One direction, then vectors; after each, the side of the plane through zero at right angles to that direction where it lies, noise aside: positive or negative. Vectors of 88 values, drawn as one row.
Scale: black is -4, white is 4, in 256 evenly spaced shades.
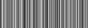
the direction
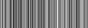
negative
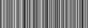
positive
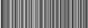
negative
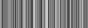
negative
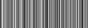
positive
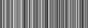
positive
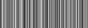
positive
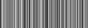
positive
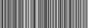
negative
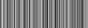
positive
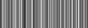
positive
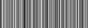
positive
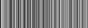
positive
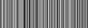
positive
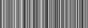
positive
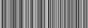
negative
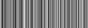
negative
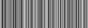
negative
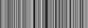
positive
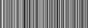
positive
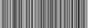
negative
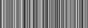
positive
